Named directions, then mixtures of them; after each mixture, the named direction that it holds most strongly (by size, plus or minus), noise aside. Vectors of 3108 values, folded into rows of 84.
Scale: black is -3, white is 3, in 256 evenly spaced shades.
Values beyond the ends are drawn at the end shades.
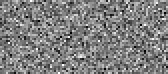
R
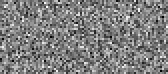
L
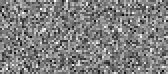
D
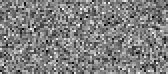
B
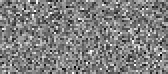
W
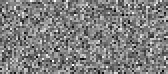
D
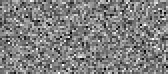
R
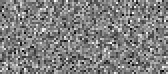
D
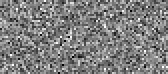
R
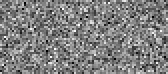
B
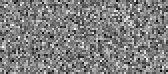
L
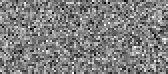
B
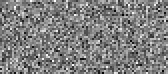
D
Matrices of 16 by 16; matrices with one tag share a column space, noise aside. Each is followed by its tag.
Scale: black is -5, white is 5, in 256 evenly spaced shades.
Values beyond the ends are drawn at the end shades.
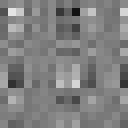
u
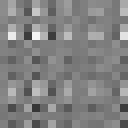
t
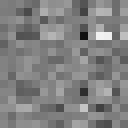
t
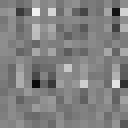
u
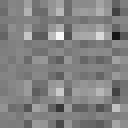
t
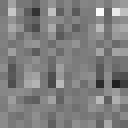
u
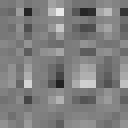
u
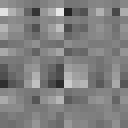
u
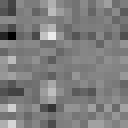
t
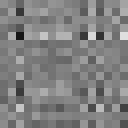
t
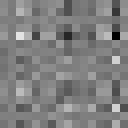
t
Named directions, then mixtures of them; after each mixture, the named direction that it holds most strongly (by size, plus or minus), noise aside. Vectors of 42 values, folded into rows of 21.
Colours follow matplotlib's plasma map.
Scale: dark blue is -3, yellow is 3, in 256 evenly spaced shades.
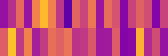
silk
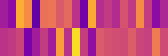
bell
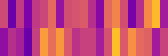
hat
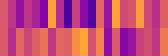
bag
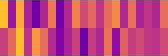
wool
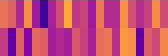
silk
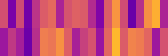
hat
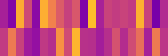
bell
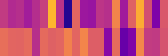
bag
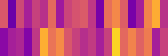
hat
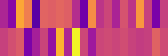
bell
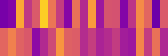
silk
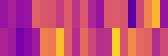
hat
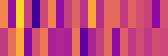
wool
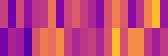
hat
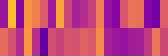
hat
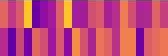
silk
